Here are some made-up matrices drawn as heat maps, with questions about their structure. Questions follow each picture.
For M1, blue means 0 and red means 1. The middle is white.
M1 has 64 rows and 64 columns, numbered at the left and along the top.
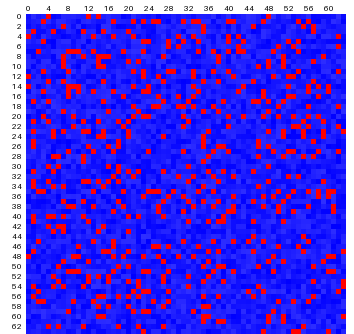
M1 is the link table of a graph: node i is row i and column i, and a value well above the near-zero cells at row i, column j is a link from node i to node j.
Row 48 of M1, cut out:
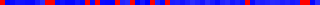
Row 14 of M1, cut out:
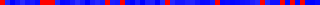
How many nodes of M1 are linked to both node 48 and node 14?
5
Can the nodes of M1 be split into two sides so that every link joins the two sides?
yes
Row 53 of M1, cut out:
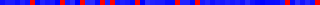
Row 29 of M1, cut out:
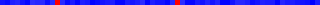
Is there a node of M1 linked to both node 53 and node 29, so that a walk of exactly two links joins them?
yes
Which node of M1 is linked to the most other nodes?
node 35
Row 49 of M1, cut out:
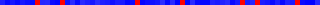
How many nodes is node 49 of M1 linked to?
7
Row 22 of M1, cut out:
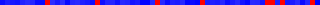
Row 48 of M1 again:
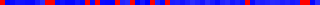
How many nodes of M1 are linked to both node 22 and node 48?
2
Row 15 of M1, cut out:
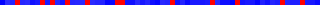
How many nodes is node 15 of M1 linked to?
12
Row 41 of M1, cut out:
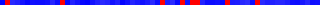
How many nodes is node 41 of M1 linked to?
8
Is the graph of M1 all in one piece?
yes
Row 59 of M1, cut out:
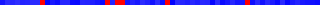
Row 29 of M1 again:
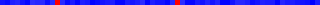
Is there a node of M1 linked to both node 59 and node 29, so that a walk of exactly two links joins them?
no
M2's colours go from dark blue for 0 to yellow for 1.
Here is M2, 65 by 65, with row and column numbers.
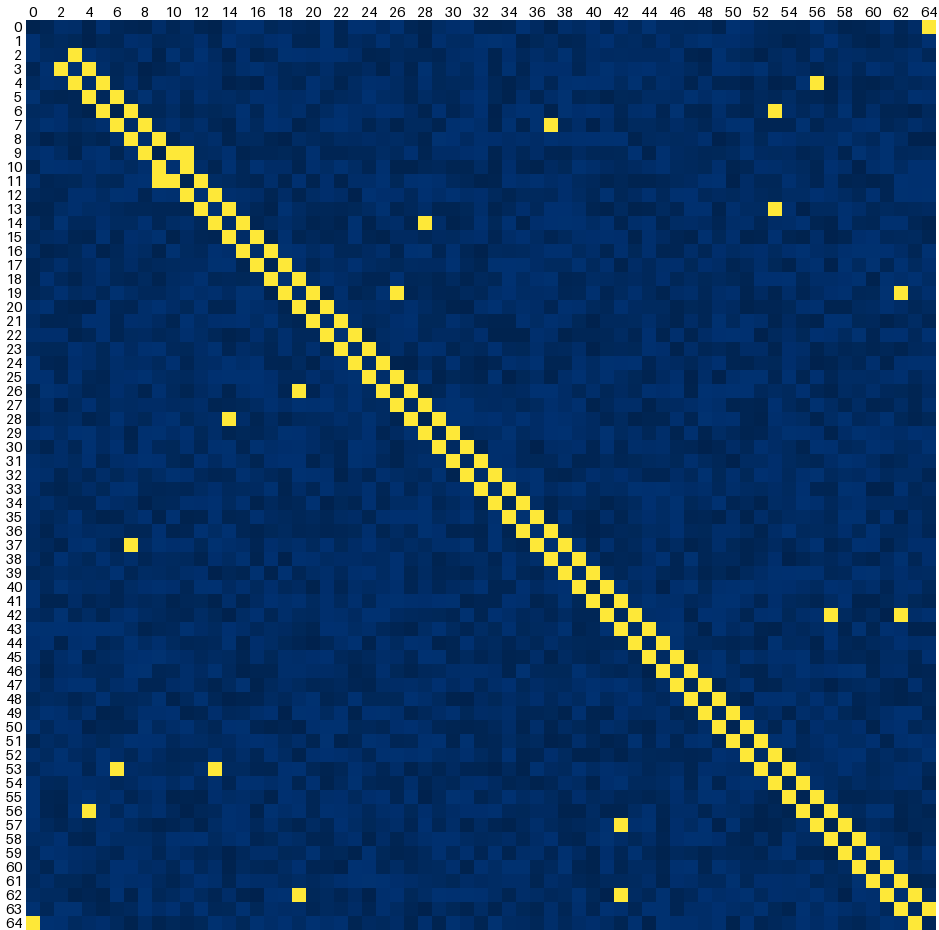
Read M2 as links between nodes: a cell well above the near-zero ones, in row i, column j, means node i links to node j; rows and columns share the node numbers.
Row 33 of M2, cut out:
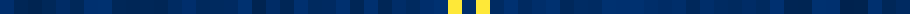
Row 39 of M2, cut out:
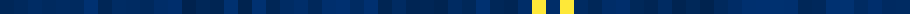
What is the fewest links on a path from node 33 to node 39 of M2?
6
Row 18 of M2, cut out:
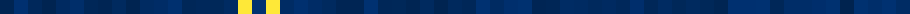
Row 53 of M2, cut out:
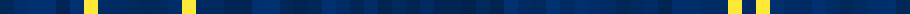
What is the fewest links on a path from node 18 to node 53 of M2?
6
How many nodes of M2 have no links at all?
1
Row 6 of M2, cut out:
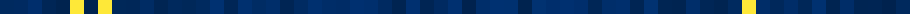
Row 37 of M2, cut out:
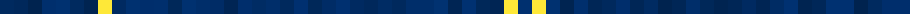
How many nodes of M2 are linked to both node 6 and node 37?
1
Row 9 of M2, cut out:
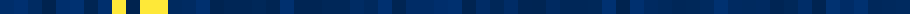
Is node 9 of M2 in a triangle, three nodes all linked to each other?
yes
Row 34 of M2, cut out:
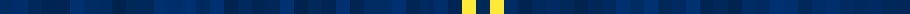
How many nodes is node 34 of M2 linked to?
2
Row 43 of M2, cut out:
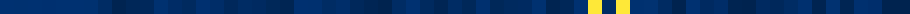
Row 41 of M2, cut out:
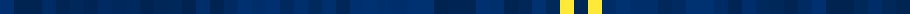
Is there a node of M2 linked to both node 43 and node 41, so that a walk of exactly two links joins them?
yes
